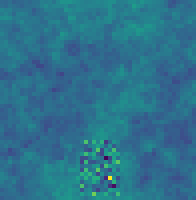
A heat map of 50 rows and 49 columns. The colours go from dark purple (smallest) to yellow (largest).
Values change most from cell to cell in the bottom middle. The ninth with the highest average is the bottom middle. The halves do not mirror each other. In the bottom middle lies a patch that is rougher than the rest. No regular stripes run through it. No overall slope runs across the table.
